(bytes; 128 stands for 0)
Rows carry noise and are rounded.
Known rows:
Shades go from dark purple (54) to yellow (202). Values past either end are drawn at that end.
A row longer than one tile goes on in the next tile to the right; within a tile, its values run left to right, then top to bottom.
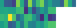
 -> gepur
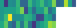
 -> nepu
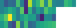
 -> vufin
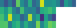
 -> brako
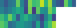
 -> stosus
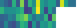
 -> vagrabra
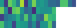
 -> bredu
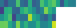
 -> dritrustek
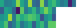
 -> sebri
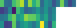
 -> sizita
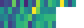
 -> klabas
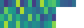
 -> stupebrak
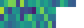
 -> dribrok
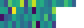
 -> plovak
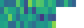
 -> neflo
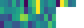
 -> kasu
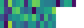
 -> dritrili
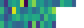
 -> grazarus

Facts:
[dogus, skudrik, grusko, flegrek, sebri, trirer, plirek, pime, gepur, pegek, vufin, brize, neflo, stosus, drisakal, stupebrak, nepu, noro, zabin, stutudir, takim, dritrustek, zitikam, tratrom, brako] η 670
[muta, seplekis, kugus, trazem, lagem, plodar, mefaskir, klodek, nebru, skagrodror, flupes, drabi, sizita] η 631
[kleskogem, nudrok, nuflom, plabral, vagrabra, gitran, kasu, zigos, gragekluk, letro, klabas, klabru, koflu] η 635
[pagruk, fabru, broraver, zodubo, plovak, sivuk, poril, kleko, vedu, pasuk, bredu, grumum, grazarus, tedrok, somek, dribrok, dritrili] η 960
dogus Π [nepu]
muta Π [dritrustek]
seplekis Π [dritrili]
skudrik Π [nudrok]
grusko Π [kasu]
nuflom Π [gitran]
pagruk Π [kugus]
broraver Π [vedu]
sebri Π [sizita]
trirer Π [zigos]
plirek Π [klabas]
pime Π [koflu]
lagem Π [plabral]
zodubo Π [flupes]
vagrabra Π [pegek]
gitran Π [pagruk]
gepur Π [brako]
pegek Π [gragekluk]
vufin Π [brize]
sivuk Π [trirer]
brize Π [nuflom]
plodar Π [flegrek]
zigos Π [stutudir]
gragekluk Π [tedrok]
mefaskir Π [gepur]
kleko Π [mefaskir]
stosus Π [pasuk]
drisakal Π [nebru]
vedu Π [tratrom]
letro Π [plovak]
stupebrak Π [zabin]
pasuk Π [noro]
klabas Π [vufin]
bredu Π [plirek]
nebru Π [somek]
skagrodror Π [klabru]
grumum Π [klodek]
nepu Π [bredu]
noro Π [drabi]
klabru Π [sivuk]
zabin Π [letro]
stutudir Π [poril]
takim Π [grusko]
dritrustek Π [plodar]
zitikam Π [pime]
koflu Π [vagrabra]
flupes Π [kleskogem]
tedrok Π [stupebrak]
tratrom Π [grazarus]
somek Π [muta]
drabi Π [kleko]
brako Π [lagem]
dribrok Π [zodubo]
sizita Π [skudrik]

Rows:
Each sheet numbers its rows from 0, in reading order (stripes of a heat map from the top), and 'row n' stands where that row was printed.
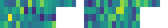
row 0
pegek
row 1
letro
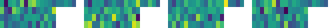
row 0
vedu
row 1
dogus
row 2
drisakal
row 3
tedrok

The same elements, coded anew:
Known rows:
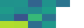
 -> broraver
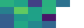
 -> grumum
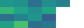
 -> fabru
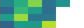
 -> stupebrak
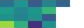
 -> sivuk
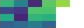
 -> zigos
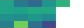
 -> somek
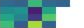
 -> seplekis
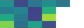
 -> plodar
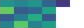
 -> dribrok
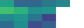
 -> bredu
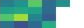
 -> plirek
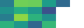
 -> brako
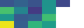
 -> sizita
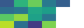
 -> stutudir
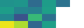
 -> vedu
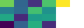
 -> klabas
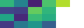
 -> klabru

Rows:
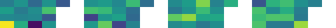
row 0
poril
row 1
kleko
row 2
dritrustek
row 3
skudrik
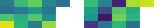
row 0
tratrom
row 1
nudrok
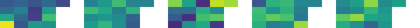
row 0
skagrodror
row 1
dritrili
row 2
plabral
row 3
sebri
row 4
flegrek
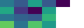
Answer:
flupes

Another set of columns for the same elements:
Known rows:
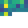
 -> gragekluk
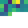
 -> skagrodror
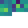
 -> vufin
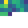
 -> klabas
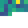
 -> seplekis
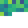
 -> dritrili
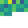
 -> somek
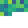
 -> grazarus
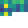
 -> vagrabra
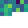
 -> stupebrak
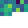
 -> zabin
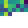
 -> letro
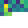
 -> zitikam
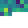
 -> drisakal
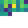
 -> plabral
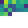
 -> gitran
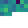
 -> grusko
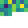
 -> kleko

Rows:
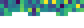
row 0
stosus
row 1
kugus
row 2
pasuk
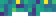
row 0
nebru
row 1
klodek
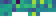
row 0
flegrek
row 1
klabru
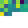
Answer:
bredu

